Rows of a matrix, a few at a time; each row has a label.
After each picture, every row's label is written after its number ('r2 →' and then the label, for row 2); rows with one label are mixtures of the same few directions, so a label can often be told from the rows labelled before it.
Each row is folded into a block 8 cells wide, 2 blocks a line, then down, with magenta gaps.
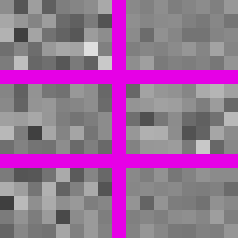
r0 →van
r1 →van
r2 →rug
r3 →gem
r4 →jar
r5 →van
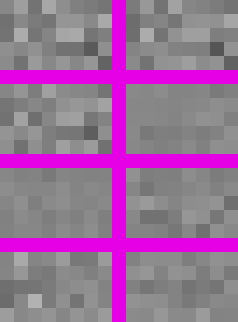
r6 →van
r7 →van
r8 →van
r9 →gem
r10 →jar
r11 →gem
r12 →rug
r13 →gem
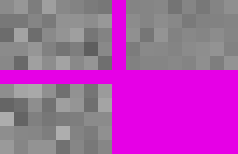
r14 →van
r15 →van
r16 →jar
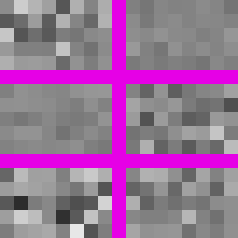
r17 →jar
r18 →rug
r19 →gem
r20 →van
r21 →gem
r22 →jar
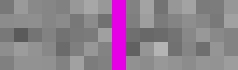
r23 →gem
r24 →rug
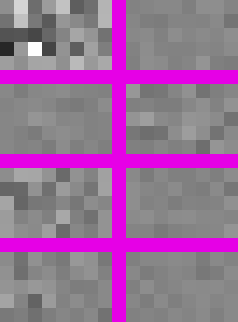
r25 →rug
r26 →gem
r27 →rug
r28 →gem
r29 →jar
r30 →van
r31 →rug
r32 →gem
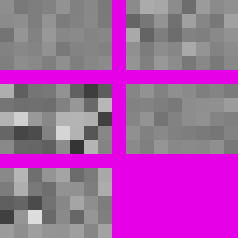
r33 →jar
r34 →jar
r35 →gem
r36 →van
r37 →rug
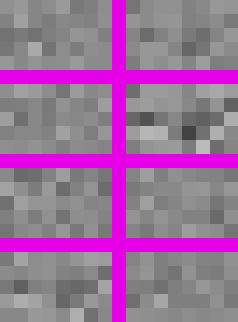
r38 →rug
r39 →gem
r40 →jar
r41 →gem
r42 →jar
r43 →van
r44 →gem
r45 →rug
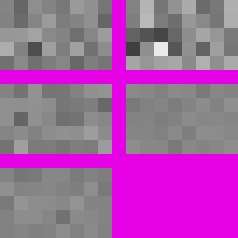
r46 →rug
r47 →rug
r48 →van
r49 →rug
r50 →jar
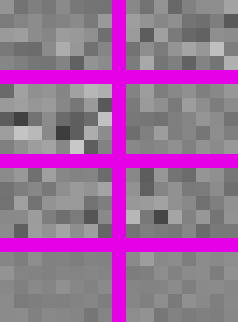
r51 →gem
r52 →van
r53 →gem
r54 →rug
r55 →van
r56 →rug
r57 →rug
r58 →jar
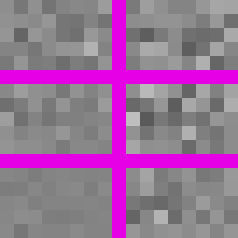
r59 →van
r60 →gem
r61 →jar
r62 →jar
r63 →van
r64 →rug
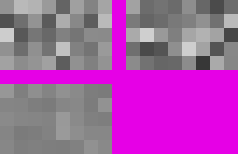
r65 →jar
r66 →gem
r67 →gem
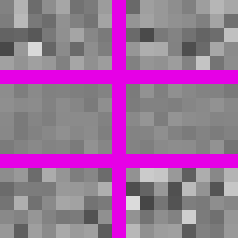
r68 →rug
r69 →gem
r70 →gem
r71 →van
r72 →van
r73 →jar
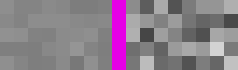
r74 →gem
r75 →van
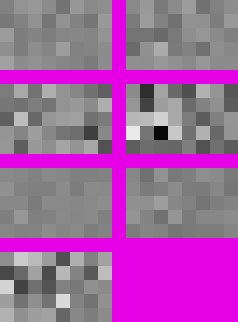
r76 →jar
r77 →rug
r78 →van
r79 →rug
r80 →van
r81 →rug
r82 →jar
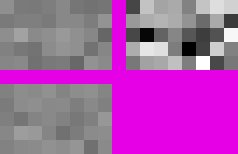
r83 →gem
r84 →gem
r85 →gem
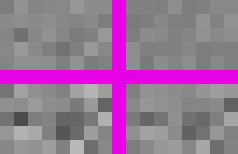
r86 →gem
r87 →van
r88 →gem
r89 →gem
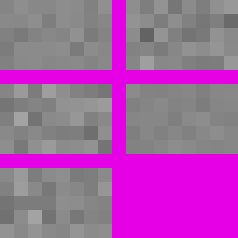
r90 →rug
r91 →van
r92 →van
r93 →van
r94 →rug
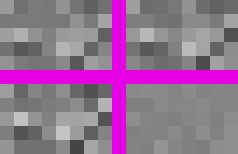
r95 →gem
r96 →gem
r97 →gem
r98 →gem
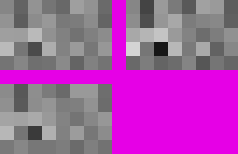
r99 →rug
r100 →rug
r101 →rug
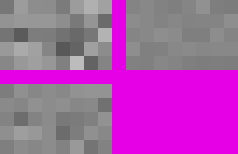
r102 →gem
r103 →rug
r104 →gem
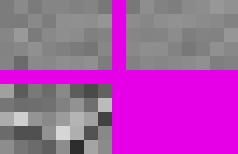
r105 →van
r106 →gem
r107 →gem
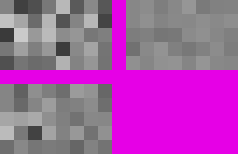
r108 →jar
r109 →rug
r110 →rug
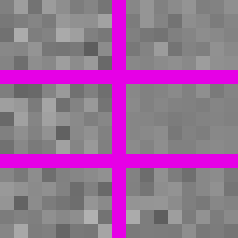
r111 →van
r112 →rug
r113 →jar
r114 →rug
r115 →van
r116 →rug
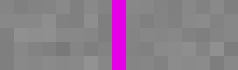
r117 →jar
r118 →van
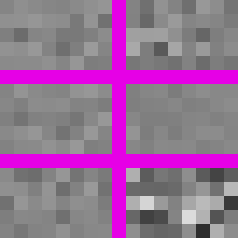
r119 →gem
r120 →rug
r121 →gem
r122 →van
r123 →jar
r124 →gem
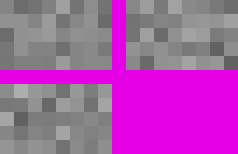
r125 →jar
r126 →van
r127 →jar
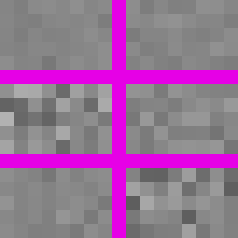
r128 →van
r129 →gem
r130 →jar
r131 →van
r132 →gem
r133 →jar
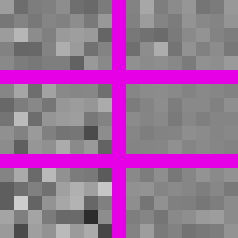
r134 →gem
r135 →rug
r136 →van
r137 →jar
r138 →van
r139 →van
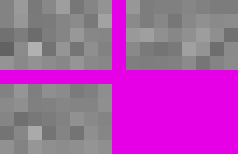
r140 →rug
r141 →gem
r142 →rug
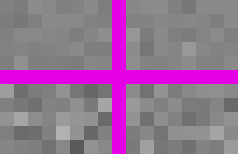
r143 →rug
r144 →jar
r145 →gem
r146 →van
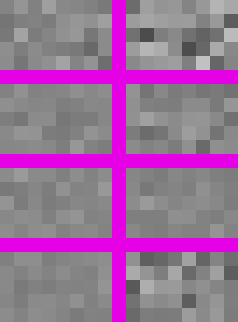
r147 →van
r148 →gem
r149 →gem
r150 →gem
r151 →jar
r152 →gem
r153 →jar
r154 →jar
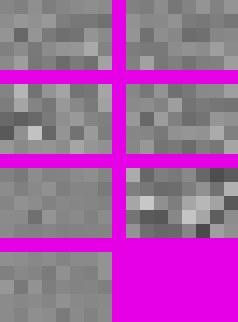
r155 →van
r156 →van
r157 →rug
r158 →van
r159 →rug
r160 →gem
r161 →jar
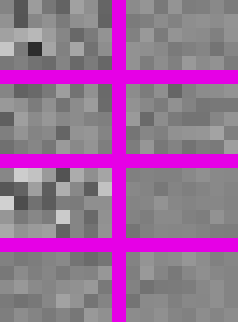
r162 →rug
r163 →van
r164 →jar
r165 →van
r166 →jar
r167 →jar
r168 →gem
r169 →rug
